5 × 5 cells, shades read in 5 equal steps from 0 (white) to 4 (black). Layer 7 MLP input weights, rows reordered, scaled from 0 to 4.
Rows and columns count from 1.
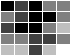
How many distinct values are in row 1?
3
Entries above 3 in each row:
2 2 2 0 0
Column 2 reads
3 3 4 2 1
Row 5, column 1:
1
